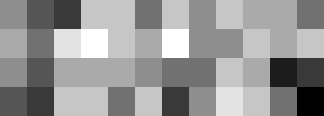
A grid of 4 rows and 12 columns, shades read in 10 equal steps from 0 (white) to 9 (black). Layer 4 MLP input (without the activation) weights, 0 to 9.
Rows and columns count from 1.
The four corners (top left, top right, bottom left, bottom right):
4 5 6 9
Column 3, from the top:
7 1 3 2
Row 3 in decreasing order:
8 7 6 5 5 4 4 3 3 3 3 2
